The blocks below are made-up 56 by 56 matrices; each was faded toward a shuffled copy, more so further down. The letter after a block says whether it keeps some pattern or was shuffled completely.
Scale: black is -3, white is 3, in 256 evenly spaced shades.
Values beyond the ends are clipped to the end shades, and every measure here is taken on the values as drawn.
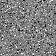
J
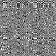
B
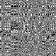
B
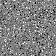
J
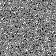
J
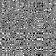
B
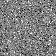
J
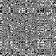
B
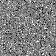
J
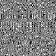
B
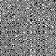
B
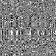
B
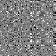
B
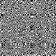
B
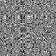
B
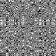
B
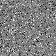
J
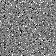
J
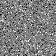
J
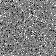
J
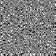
B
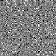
B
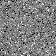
J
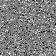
J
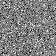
J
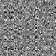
B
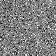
J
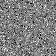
J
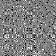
B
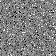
J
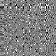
B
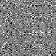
B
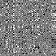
B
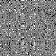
B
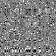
B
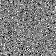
J
